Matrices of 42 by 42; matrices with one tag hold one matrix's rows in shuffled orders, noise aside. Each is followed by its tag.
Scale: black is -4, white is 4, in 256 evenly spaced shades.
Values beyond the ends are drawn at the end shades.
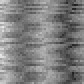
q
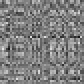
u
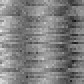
q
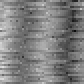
q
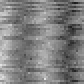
q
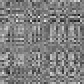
u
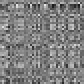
u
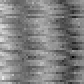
q
